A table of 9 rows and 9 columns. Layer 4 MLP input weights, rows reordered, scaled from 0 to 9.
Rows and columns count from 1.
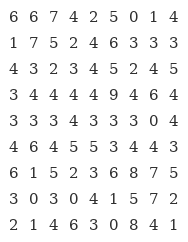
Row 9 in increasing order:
0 1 1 2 3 4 4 6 8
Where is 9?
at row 4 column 6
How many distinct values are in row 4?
4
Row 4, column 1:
3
